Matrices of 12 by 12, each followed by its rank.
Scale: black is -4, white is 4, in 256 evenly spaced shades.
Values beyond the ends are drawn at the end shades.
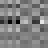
one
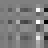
one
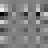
one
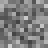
full rank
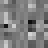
two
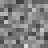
full rank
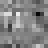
two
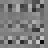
two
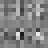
two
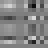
one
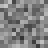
full rank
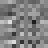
two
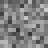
full rank
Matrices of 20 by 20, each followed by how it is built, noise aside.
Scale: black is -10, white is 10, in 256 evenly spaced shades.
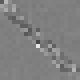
banded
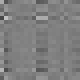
low rank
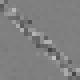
banded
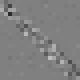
banded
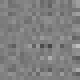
low rank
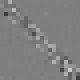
banded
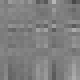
low rank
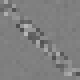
banded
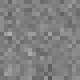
low rank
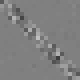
banded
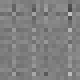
low rank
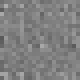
low rank
